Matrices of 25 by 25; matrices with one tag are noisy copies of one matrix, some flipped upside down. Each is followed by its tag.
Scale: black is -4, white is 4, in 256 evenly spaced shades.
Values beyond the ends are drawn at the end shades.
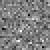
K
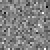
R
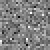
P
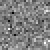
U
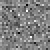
P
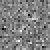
K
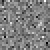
R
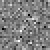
K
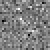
K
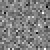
R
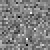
P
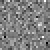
R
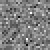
P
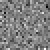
R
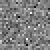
P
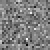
P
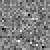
K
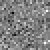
U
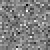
P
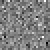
R
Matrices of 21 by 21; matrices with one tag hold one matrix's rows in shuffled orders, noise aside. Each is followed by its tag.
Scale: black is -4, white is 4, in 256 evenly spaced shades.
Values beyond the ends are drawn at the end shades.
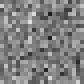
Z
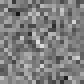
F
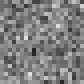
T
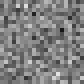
T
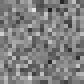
Z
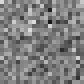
Z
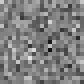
Z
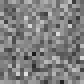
T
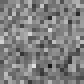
Z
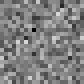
T
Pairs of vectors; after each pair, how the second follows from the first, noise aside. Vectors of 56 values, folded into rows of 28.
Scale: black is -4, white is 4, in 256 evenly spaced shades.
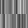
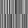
shuffled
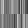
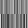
shuffled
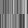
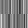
shuffled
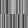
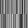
shuffled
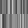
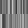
copied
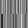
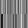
copied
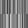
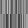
negated
